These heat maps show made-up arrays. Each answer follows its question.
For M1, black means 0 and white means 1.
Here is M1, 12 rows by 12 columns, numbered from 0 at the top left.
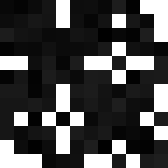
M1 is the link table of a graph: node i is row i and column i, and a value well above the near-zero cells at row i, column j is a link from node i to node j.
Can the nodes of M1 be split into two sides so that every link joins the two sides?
no
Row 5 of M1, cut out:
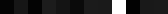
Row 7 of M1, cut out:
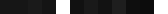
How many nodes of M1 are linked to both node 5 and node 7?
0
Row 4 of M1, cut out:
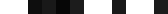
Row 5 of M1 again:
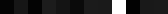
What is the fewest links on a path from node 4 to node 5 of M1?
3
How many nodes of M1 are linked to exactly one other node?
3
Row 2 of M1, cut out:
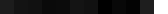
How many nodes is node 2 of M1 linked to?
1
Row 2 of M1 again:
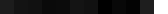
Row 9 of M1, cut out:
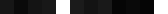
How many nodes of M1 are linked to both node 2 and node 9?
1
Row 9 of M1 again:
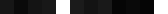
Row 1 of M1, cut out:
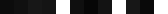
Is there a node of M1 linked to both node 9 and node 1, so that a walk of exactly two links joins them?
yes
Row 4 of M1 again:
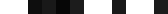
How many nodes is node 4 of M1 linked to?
6
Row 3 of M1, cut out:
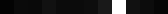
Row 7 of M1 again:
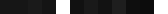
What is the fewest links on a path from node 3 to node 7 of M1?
4
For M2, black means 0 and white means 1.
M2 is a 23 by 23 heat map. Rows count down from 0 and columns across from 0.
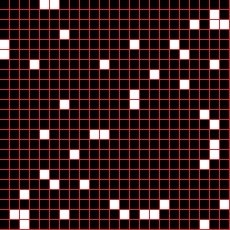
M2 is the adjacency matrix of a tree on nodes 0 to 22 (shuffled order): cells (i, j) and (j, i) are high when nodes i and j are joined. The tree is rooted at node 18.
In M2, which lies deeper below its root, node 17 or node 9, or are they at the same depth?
node 9
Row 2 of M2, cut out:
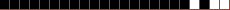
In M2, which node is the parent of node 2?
21
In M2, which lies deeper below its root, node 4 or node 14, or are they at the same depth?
node 14
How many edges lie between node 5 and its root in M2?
1
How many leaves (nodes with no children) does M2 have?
11
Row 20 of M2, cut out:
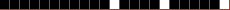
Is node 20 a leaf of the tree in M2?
no
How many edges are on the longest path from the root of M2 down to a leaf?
11
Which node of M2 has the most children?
21
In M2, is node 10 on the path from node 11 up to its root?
yes
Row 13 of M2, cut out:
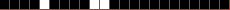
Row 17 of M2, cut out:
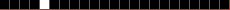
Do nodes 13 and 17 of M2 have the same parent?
yes
